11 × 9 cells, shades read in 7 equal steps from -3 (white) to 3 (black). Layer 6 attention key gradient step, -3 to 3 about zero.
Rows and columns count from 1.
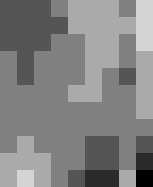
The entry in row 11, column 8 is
-1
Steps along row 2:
same same same down same same same down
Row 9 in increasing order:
-1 0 0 0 0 0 1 1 1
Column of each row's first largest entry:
1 1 1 2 2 1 1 1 6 9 9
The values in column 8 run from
-1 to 1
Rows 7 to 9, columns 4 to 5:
0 0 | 0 0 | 0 0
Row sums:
-2 -2 -1 -2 0 -3 -1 0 2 1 3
